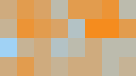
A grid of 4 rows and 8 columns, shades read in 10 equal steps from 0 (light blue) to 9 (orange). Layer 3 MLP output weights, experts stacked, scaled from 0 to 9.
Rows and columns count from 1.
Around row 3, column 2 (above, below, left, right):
8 7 0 5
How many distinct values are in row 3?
5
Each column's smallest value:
0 4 5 2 2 5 3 3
